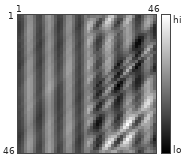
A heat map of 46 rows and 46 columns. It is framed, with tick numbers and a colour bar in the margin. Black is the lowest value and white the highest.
The values follow a bell shape. A vertical seam about 50% of the way across splits the table, and the left part is calmer. Stripes running up and down repeat 7 times from left to right. The bottom right is the ninth with the highest average. Overall the values sit about 40% of the way up the scale.
